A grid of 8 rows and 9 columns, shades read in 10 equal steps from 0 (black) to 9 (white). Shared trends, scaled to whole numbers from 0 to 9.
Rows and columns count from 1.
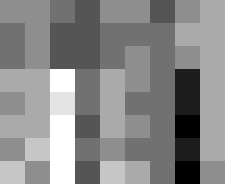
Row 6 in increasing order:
0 3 4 5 6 6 6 6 9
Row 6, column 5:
6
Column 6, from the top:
5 4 5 5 4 5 4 6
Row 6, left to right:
6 6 9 3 6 5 4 0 6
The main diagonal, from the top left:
5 5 3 4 6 5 4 0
